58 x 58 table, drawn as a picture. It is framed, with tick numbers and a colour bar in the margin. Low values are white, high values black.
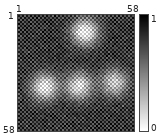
Four dips sink into the field. There is no seam. On average the colour sits 70% of the way up the scale. There is no overall slope.
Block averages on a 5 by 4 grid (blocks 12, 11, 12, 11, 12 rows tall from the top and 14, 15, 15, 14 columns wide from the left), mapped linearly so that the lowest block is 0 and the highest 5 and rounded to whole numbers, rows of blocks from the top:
5 4 0 5 | 5 5 3 5 | 3 2 2 2 | 2 1 2 3 | 5 5 5 5
